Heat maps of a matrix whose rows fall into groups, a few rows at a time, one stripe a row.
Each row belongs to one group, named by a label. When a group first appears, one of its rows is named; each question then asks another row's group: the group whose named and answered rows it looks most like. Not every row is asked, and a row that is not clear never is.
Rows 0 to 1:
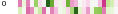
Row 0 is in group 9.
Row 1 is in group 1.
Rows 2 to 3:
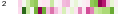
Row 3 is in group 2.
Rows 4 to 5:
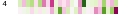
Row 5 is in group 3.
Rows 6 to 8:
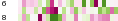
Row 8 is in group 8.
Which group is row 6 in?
3
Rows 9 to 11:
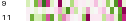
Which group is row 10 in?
3
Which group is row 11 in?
2
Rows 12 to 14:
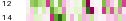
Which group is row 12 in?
2
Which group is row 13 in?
9
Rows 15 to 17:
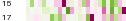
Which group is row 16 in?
3
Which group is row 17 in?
9
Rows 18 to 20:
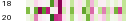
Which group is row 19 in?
1
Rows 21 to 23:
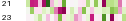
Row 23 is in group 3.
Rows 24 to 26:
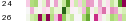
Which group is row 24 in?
3
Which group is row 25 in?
8
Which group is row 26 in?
1
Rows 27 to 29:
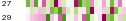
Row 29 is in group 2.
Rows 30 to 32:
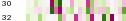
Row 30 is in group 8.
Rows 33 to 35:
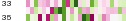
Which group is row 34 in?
8
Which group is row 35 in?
1
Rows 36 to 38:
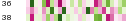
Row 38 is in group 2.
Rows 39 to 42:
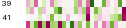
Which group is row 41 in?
2
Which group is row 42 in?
1
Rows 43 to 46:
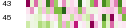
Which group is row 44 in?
8
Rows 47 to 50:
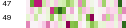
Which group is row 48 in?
8
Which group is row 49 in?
9
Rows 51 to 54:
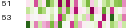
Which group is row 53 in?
3
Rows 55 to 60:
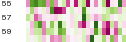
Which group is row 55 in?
2
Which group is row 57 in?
1
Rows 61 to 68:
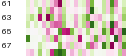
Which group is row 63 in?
1
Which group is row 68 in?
8
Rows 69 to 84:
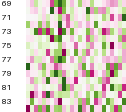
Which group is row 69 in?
8
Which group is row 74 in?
8
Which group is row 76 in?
2
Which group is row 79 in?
9
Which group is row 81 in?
3
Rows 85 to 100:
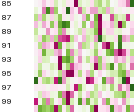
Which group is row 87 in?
9
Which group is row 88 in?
9
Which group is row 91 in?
1
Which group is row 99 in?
1
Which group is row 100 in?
2
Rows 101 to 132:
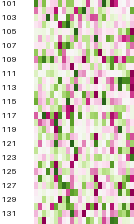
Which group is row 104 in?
8
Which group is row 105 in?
3
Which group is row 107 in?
8
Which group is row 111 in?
3
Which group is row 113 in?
3
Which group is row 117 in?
1
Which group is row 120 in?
2
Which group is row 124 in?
2
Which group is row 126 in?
2
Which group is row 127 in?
9
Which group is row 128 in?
3
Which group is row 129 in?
8
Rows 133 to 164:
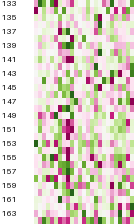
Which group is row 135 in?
9
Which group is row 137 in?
8
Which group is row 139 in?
8
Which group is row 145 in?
9
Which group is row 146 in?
8
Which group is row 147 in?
3
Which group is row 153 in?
1
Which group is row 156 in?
9
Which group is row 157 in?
8
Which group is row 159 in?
3
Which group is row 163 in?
3
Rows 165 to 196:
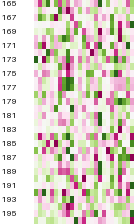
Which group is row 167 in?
2
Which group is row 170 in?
9
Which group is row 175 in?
1
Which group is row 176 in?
8
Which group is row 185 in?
1
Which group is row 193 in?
8
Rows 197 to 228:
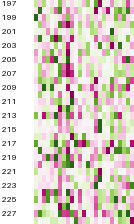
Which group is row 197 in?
9
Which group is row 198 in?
2
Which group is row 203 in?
3
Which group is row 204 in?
1
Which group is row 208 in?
2
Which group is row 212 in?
8
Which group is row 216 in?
2
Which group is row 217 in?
3
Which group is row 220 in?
8
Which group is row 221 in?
9
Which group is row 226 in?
8
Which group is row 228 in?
3
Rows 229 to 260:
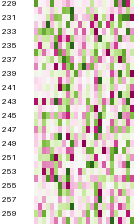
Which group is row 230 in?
8
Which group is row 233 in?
2
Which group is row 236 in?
1
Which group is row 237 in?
9
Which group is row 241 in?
8
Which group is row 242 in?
3
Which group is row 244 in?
2
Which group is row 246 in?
9
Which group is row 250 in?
1
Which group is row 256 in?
9
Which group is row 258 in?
8
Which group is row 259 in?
9
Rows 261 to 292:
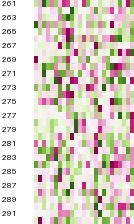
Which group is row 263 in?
8
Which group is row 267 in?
8
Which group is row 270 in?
2
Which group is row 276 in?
9
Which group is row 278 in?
3
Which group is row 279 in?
3
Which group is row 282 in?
2
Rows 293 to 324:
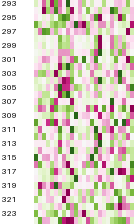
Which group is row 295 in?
9
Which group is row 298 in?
9
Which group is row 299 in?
9
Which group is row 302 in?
8
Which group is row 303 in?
1
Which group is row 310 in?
1
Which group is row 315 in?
1
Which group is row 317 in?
2
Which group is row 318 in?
3
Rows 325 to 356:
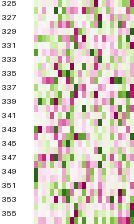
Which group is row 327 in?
9
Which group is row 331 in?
3
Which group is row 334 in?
2
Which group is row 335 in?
8
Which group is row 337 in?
3
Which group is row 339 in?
2
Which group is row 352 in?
9
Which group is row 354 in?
3
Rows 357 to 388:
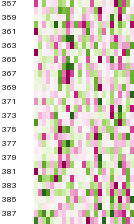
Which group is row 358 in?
9
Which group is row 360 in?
3
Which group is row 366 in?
8
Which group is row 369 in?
9
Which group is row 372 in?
3
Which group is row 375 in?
8
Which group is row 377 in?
8
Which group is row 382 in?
2
